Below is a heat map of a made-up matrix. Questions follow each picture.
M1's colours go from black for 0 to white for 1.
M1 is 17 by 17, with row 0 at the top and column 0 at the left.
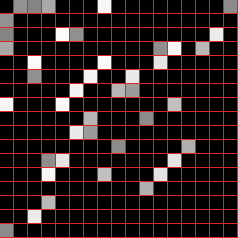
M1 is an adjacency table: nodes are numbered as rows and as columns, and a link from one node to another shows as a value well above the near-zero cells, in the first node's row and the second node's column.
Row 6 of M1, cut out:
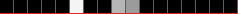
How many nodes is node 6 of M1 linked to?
3
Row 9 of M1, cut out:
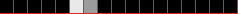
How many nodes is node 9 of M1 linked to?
2
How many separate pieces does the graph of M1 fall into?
1
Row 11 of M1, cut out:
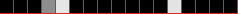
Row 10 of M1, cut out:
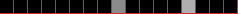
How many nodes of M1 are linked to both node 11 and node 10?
0
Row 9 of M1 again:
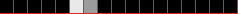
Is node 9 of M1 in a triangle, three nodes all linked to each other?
yes
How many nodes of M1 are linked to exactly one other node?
5
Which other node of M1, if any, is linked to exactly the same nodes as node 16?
node 1
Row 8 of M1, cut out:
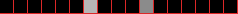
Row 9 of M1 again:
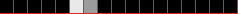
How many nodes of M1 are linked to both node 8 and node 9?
1
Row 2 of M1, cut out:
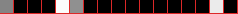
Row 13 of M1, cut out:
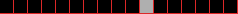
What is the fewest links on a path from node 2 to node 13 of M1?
5
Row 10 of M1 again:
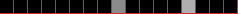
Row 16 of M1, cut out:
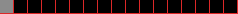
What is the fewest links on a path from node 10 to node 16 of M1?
6
